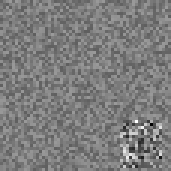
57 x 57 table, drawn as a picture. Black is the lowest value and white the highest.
Roughest part: bottom right. Grain: fine. Stripes: none. Odd patch: rougher, in the bottom right.
